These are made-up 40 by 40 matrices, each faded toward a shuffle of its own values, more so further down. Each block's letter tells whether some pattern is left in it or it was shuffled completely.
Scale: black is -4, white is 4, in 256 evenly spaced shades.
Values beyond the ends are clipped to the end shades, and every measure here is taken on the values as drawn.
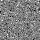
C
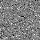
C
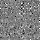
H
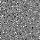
H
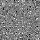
H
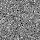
C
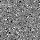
C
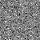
C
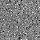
H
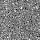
C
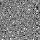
H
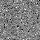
C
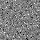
C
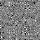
H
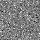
C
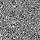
H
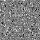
H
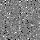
H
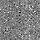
H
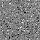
H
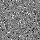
C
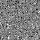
H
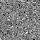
H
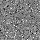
C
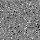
H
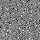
H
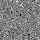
C
